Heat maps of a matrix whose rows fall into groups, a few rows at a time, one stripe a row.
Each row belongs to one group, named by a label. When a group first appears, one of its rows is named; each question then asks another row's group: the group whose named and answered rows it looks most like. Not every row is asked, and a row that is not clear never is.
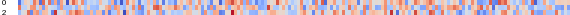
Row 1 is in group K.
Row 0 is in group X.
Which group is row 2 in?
X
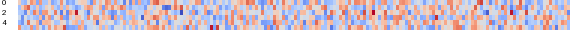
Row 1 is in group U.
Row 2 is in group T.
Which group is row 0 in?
K
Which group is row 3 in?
K
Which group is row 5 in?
K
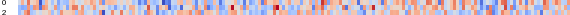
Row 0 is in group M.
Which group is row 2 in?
X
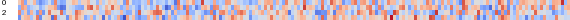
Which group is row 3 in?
X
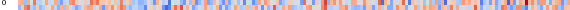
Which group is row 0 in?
M
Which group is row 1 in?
U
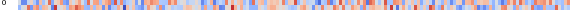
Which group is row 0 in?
K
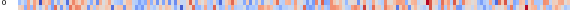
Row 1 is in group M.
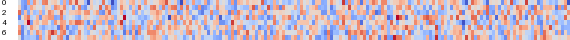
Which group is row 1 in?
K
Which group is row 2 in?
K
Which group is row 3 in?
U
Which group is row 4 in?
X
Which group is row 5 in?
K
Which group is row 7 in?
K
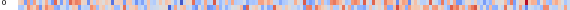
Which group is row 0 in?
M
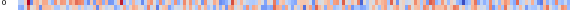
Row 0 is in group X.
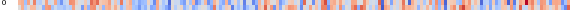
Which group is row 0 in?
M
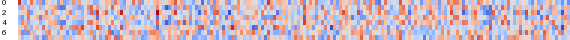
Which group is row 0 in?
K
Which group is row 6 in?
K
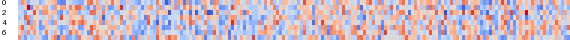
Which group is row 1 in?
X
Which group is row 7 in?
K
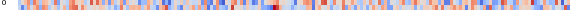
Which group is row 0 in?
X
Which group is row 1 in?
T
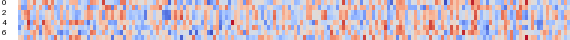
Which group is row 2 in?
U
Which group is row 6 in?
T
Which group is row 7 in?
M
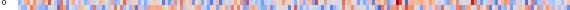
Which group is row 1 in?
K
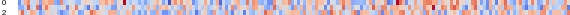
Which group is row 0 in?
U
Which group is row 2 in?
M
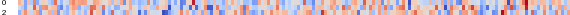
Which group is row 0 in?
M
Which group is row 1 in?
T
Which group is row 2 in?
X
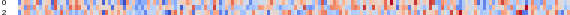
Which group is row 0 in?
X
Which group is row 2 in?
U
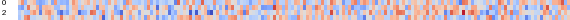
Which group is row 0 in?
M
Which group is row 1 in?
T
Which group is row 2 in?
T
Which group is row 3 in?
X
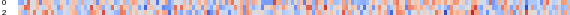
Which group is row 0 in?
T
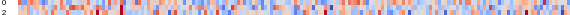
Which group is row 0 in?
K
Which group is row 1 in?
X
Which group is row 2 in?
U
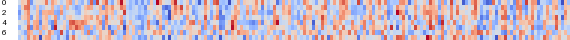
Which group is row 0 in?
U
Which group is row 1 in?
U
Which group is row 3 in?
U
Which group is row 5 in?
X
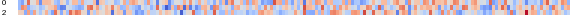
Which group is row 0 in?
T
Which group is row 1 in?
U
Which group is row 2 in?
M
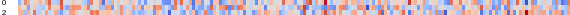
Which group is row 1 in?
K
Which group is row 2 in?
M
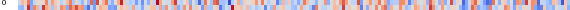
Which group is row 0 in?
U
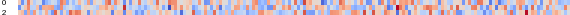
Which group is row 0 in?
K
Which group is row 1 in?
U
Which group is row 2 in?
M
